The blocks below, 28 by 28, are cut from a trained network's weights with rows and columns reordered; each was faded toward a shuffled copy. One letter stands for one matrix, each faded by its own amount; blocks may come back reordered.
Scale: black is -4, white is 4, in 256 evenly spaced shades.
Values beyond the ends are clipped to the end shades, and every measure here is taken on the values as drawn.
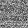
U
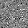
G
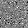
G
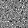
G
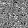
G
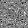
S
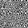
S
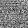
U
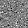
G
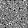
G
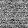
U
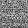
U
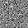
G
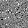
G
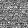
U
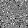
G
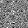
S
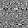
S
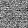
U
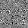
G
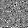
G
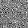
G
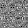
S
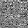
S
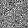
G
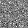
G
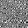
S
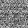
U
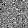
G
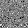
G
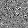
G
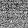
U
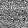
U
